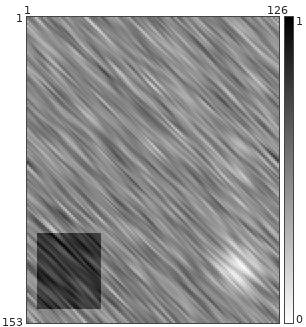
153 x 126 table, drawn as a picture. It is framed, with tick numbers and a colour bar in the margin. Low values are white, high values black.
A single dip lies in the bottom right. The ninth with the highest average is the bottom left. An odd patch, higher than its surroundings, sits in the bottom left. Neither half mirrors the other.
